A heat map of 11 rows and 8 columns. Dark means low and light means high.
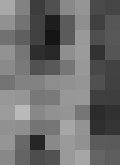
Roughest part: top middle. Ninth with the lowest average: top middle. Stripes: upright, repeating 2 times.
